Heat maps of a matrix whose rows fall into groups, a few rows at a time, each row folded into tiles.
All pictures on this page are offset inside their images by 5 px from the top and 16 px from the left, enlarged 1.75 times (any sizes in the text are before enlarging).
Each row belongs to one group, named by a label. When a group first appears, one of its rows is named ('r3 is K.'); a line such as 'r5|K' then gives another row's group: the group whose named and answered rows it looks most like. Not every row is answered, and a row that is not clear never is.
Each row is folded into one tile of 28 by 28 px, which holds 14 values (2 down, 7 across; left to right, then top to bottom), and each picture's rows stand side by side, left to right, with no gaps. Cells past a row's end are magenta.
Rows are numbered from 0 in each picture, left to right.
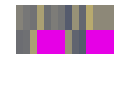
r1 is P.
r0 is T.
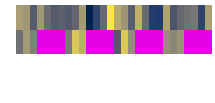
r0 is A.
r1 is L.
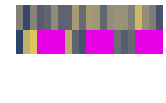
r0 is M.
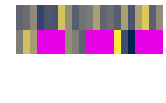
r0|L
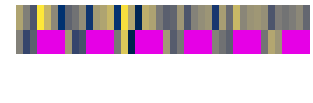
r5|M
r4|P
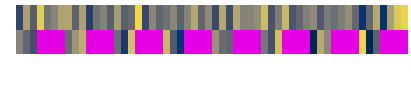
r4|P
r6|M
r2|T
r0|P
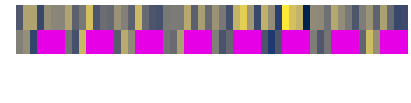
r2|A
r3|T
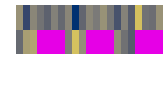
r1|M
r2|P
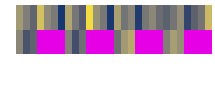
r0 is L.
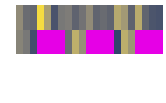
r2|A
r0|P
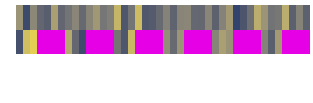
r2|T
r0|M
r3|T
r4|L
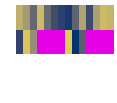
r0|A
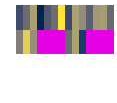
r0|L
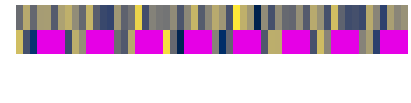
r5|M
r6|A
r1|A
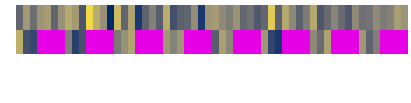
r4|A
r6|T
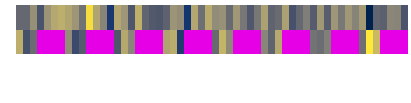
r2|A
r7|M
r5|T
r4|A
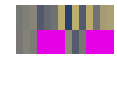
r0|L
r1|P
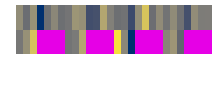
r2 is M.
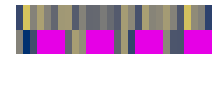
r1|M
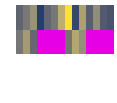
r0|L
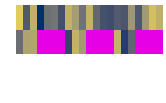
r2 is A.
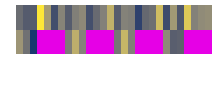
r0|P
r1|L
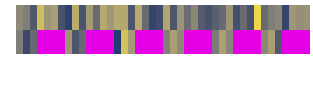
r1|P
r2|A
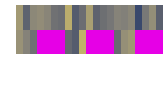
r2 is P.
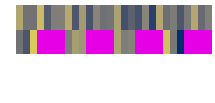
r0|T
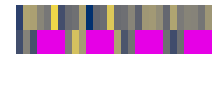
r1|L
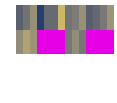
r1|L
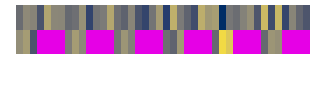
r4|M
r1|L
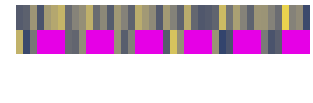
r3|A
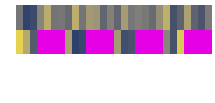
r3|T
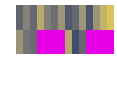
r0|P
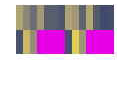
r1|A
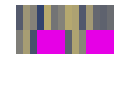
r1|A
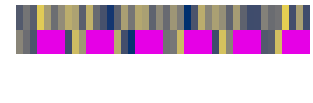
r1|A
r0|P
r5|T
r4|A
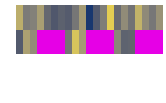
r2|P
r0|A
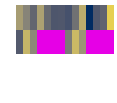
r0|A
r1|L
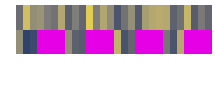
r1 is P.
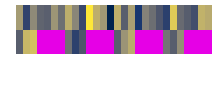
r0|M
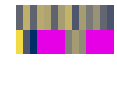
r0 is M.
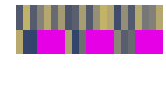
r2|P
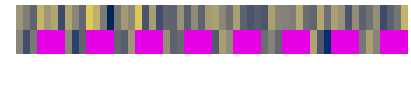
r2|T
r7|L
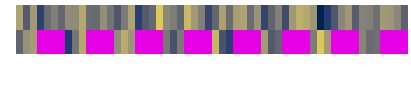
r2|L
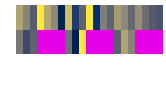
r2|A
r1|T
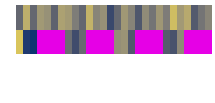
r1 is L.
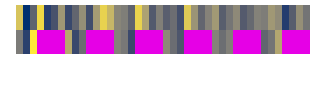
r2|P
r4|T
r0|T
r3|P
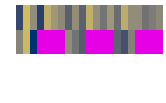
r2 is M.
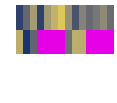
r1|M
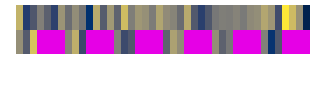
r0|T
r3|A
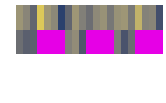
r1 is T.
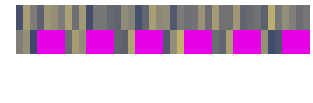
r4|T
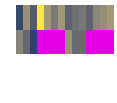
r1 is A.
